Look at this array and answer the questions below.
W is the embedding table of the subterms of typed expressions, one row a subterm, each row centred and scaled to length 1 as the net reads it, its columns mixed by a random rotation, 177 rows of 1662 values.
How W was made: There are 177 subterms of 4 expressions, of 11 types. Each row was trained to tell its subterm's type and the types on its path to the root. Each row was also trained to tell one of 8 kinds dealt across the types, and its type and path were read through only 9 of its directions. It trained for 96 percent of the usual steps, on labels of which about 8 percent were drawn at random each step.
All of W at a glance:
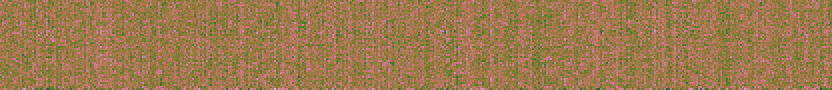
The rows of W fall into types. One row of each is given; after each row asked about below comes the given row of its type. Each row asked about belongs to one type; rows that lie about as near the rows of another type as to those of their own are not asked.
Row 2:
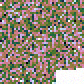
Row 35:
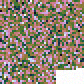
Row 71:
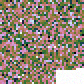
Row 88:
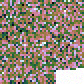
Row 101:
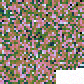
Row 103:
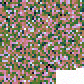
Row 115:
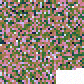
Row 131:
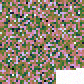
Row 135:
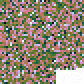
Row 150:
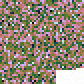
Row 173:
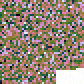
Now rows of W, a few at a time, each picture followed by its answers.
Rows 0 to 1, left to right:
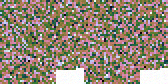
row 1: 101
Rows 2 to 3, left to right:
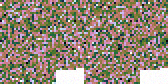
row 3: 115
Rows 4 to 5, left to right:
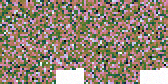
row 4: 2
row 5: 150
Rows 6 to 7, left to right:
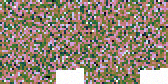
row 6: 131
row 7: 173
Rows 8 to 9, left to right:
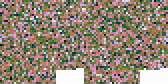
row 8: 173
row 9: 131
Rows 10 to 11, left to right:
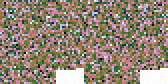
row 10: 135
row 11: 101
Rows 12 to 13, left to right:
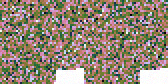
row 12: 103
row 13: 115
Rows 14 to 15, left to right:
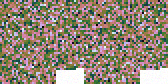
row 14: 173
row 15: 88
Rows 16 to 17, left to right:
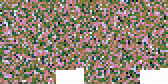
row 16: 35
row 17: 135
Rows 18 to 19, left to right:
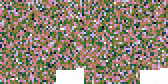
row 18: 103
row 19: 131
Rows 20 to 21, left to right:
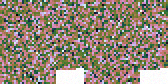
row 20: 173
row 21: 103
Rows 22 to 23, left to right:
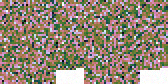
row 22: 150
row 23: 103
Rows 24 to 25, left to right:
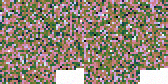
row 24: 101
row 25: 103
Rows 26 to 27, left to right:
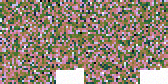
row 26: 115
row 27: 2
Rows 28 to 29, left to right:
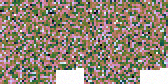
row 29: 135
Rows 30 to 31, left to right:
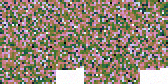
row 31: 131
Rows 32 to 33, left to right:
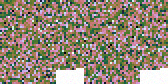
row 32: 135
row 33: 103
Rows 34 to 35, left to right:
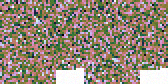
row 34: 35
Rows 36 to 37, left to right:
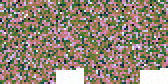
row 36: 2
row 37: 173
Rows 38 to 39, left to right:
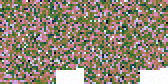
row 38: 35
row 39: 103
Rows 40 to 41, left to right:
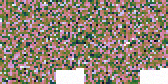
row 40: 115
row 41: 88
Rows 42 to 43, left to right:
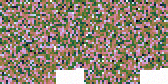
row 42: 71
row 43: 101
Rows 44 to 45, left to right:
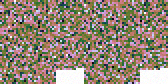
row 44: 88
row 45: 2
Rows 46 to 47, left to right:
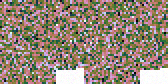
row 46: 101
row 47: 115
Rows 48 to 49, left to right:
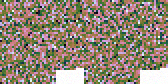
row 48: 2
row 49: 150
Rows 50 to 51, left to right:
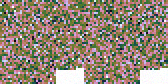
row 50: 35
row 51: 101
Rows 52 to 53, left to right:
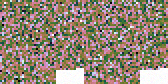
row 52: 101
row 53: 135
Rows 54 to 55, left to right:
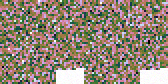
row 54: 88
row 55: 88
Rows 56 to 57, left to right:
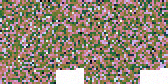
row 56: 115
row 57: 131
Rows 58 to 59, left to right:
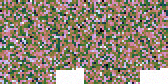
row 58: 35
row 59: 2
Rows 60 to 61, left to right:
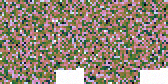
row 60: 135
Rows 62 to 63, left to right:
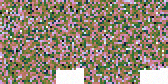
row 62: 71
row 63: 131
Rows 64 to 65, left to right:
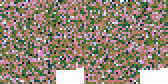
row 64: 35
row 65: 71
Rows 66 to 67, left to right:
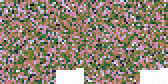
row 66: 150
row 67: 131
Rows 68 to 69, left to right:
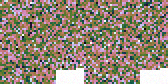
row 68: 2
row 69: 88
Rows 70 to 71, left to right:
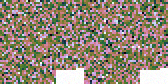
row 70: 2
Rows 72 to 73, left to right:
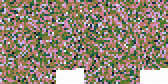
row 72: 115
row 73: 71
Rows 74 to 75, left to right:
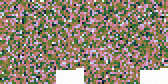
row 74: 103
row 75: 101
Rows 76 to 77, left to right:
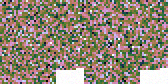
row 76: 103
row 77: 135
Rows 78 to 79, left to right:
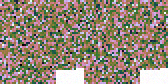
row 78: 35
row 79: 71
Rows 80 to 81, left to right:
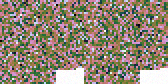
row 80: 103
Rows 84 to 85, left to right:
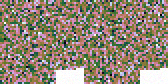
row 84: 2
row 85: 173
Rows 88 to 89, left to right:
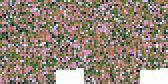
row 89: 173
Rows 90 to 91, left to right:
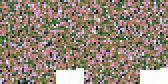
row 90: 101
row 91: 150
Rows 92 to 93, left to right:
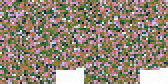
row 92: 103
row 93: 71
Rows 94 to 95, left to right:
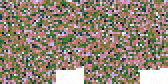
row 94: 103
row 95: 131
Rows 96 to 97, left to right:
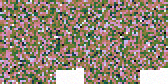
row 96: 35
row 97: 115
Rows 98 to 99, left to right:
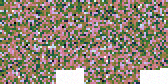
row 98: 2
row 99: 101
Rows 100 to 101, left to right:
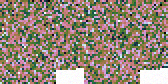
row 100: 101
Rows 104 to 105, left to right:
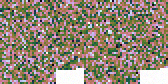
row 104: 35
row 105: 35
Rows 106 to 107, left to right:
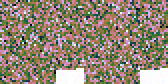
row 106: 135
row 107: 115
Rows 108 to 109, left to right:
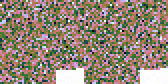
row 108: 2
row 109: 71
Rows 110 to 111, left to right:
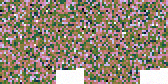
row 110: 35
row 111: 71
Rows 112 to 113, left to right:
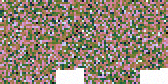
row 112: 115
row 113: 173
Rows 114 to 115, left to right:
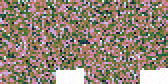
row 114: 115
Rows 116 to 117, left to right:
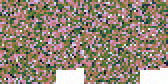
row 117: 71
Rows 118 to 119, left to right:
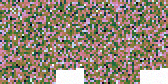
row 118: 2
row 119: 2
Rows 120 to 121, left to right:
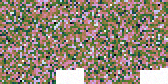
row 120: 88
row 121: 35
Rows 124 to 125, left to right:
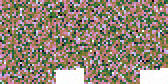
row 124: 71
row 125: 173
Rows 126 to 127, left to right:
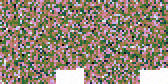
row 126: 71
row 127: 71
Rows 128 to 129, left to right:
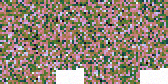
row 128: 101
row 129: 135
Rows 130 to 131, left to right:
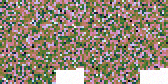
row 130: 103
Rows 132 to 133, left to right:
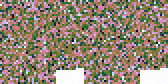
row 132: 35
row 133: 173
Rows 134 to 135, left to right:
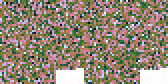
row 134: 115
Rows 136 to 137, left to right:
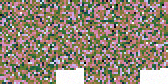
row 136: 131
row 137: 173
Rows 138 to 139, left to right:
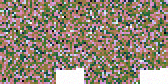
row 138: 71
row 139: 71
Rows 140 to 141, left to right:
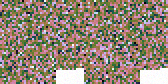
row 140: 173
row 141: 101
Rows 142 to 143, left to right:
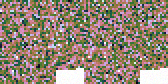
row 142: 135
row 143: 115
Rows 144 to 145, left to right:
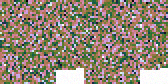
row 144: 135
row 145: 88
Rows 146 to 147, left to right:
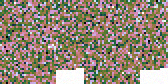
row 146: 88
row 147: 173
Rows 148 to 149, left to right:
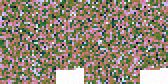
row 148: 71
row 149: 173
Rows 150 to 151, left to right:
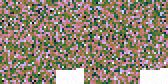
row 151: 88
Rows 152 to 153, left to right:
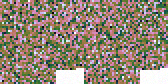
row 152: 150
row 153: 35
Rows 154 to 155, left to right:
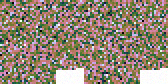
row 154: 88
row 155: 115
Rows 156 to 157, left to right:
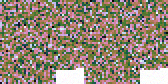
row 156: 103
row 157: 71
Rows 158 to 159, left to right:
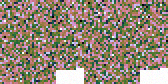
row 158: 35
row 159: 103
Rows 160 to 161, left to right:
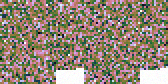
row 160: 35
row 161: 103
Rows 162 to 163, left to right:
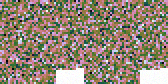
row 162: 131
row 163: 88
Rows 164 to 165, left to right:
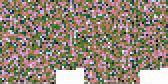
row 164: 150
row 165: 35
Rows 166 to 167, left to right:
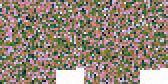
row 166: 35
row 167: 135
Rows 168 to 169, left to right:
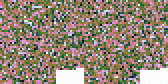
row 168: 115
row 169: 103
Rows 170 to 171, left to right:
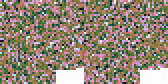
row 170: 103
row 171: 131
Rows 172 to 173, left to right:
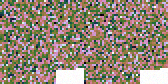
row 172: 88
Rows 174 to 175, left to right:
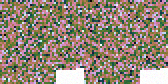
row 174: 131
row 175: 71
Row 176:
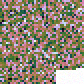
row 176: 101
